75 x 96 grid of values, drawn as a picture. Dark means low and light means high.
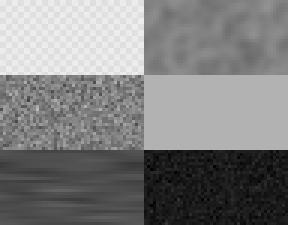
It is made of 3 by 2 panels. Panel 1,1: very high, checkered, faint in contrast. Panel 1,2: middling, blotchy, faint in contrast. Panel 2,1: middling, fine-grained. Panel 2,2: high, flat. Panel 3,1: low, streaked across, faint in contrast. Panel 3,2: very low, fine-grained, faint in contrast.
